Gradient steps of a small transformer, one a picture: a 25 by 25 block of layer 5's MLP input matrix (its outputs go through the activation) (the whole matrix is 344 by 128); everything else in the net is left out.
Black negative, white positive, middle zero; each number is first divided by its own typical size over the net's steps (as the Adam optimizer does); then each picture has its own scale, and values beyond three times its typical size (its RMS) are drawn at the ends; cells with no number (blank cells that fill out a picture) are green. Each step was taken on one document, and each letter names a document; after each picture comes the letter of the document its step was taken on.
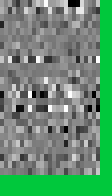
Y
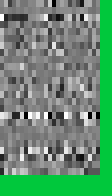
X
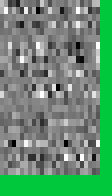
Y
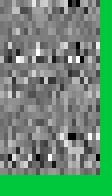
Y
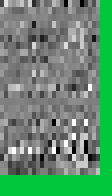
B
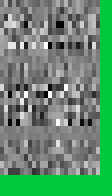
X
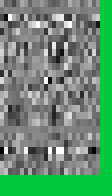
X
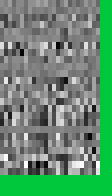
X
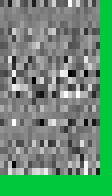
Y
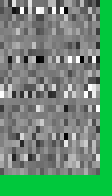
Y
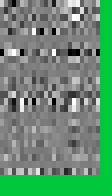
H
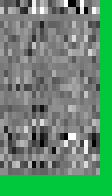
B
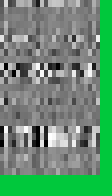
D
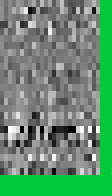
D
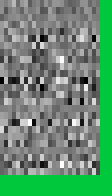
D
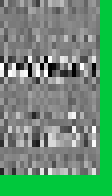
D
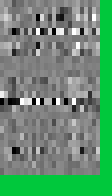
H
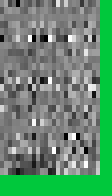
B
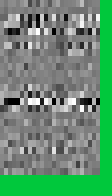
X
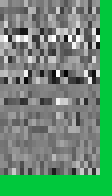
D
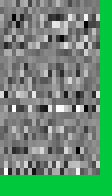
X
